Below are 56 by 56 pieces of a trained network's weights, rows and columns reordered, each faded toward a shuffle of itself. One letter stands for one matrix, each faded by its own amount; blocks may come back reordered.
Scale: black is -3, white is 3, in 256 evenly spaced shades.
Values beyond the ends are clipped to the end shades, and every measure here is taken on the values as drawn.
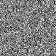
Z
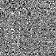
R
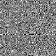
R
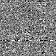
R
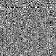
R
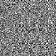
R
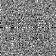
R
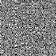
R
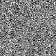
Z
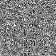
R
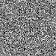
Z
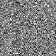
R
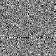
R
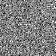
Z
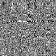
R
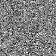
Z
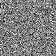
R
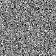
Z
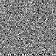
R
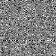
R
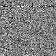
R
